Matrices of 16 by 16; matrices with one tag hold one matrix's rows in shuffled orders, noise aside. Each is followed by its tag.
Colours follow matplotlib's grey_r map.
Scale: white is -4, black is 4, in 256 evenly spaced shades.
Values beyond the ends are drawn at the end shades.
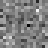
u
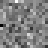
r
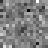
u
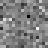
u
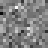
r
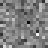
u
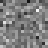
u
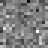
u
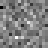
r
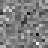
u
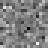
u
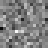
r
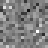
u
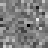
u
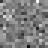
u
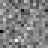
r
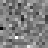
r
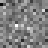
r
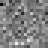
r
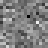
u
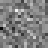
r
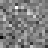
r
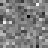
u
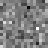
u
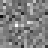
r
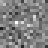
r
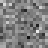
u
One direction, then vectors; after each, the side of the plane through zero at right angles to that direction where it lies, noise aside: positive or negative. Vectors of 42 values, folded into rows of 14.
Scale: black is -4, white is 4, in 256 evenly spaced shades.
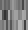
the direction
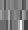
positive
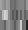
negative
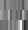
positive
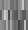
negative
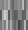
negative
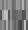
negative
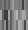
positive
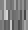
negative
